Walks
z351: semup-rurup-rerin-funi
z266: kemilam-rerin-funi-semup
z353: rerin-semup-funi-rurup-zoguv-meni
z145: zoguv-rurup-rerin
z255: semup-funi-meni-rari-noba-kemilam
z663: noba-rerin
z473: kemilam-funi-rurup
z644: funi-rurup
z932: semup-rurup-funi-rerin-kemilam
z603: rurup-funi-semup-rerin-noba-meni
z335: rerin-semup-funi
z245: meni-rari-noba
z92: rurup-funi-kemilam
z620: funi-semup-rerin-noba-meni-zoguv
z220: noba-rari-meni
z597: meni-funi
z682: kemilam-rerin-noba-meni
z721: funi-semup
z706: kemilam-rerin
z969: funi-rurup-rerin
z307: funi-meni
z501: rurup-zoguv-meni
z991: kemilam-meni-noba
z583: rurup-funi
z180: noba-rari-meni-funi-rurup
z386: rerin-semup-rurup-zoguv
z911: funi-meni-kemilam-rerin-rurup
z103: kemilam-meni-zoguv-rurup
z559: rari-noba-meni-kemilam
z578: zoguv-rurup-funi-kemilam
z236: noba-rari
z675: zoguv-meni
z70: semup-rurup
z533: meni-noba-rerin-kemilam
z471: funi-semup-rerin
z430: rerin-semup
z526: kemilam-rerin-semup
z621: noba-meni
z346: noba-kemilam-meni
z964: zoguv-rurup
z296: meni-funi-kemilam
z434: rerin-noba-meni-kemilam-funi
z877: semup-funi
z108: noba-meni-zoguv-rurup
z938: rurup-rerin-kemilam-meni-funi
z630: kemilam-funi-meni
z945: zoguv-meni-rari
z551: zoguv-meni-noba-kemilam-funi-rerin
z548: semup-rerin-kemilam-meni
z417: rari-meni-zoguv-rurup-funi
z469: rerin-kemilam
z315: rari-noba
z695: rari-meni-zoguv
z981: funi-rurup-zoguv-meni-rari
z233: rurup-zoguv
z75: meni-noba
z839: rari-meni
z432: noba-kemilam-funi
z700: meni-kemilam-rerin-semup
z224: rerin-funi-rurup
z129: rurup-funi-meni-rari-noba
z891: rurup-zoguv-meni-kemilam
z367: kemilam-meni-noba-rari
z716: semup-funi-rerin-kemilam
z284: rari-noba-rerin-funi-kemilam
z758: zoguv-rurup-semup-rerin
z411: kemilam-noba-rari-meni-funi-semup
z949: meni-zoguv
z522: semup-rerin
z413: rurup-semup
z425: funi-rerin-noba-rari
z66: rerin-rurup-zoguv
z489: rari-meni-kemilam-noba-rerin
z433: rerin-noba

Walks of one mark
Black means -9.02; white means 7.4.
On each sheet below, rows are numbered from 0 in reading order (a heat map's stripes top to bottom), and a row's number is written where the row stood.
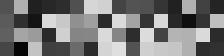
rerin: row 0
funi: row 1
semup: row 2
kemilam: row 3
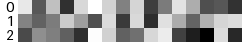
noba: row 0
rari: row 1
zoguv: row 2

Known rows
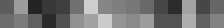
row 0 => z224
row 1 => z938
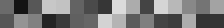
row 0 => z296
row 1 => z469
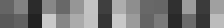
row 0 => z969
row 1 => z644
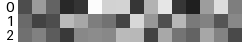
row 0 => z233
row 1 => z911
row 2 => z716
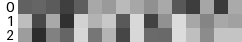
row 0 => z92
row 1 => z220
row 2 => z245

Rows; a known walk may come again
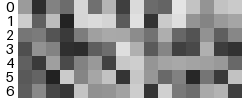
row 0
z245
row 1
z236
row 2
z603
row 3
z469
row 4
z103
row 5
z644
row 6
z877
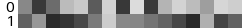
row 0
z839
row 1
z224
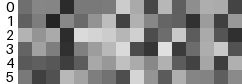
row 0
z548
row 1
z969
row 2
z663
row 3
z70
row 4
z92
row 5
z911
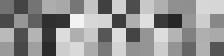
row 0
z695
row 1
z233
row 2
z220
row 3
z108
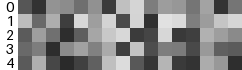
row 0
z473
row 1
z315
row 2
z413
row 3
z471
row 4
z430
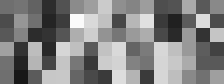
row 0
z938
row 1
z964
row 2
z583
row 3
z346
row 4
z991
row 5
z296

